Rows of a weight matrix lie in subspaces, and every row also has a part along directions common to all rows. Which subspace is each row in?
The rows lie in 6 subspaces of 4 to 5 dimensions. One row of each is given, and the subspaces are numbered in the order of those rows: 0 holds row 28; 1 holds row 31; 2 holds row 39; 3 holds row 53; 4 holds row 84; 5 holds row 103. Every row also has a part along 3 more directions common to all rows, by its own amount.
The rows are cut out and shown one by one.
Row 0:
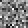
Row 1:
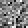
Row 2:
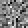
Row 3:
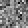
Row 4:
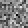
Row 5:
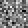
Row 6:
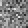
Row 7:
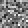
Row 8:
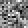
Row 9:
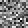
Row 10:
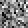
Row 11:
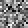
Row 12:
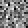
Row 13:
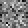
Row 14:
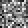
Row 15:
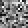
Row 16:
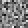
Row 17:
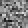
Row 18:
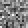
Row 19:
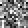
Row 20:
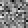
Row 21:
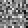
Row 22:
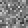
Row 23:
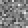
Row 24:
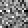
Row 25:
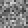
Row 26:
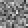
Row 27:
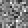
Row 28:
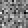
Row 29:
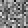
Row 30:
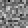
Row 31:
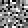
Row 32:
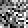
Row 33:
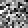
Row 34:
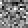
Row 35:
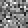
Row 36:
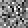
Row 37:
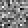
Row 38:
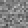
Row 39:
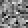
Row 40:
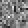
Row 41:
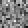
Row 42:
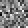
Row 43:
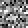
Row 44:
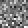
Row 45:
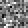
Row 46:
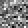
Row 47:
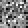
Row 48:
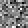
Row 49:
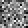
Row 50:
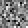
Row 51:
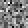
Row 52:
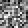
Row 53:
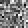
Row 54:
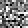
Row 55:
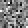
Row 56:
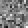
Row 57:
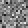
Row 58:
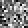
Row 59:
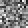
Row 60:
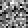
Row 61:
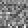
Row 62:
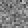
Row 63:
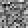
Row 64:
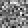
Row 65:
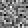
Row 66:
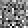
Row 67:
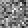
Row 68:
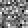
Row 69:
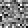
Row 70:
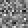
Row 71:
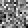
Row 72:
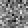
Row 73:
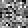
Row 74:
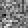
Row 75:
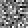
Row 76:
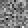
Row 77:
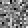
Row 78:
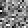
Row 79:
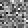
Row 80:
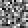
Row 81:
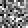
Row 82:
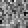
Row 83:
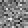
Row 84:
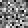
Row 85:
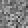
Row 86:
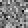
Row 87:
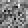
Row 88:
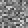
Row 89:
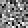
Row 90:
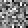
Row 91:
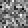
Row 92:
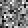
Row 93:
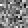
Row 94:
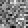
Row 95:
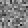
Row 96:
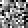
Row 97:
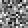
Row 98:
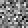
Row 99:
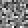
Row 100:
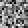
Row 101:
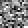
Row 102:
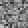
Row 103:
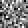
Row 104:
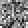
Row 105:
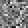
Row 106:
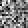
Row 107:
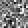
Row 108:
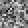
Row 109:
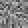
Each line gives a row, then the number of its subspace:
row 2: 1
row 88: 1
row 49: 2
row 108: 0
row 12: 5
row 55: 0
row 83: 1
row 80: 0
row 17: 1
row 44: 2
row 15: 5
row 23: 0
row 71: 5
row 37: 1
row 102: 3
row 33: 5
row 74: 1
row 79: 3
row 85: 0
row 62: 4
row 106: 3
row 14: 2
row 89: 4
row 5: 0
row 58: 2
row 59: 5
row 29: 5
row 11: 5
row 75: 5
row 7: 3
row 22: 1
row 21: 0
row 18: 2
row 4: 2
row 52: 5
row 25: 5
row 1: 1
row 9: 1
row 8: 2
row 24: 4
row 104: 2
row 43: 2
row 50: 0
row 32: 3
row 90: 0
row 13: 4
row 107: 1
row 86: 4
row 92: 3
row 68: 4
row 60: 5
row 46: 2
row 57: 0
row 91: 5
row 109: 5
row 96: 3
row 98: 3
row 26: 2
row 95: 1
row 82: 0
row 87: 5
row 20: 3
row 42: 4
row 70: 0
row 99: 0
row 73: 4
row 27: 4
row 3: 5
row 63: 2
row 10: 4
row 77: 1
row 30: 5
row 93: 3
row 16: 0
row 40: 2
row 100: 4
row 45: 1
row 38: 1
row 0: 4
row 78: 1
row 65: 5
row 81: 3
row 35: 1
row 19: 3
